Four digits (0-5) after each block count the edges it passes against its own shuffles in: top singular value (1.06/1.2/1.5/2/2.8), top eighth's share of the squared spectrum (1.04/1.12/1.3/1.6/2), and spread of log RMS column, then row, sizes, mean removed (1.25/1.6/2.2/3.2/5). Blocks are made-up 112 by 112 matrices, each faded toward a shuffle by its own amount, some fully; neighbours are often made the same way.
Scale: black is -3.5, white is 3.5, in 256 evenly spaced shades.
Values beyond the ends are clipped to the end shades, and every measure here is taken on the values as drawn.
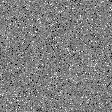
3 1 0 0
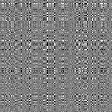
5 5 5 4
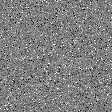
0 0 0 0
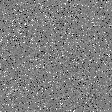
0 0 0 0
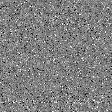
1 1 0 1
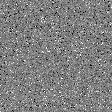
0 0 0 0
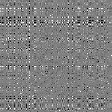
5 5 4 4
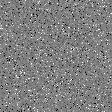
0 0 0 0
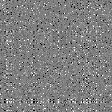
4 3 2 2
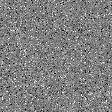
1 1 2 1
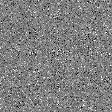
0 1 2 1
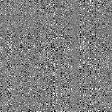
2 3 4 3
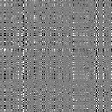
5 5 4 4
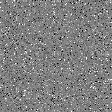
3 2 1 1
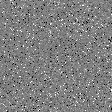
2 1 0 0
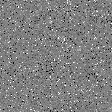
3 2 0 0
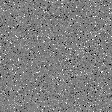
2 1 0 0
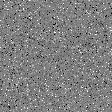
2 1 0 0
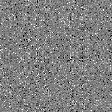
4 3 2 1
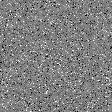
0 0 0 0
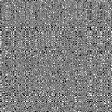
5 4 3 3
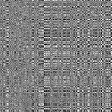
5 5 4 4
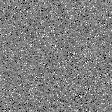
3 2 0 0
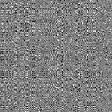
5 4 3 3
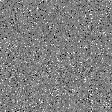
3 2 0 0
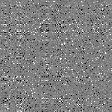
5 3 2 2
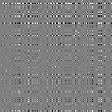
5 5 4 4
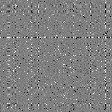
5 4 3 2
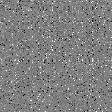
4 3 1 1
